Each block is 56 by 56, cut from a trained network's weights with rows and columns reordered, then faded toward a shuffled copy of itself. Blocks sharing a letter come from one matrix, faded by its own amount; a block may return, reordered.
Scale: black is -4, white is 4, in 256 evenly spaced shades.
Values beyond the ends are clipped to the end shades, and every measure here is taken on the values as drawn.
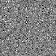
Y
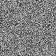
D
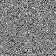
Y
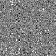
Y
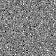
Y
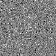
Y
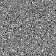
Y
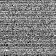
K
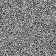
D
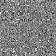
Y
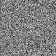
D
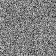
D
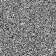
D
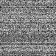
K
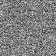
D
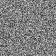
D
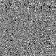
Y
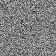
D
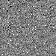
Y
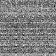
K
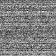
K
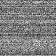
K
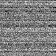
K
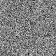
D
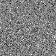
Y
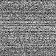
K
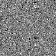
Y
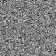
Y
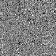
Y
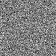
D
